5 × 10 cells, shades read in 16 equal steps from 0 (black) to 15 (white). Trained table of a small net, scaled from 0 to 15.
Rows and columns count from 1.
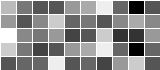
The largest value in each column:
15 8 8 14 9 10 14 9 12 9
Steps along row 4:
down down up up up up down down up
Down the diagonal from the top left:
11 5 7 5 5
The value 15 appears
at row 3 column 1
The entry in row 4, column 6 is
10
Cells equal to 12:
4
